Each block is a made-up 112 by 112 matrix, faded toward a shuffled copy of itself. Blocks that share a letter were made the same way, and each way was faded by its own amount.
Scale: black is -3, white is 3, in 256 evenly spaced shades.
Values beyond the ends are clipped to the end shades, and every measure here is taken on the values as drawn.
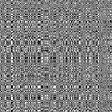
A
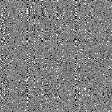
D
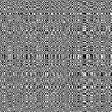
A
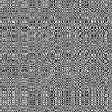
A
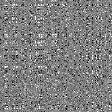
D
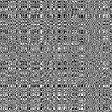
A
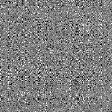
D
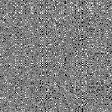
D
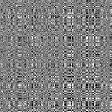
A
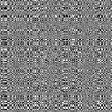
A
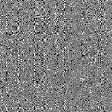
D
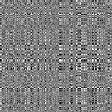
A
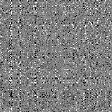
D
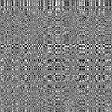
A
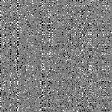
D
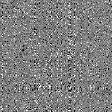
D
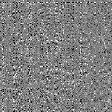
D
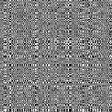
A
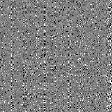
D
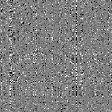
D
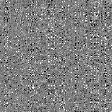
D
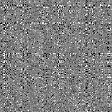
D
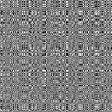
A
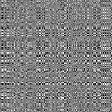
A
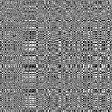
A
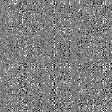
D
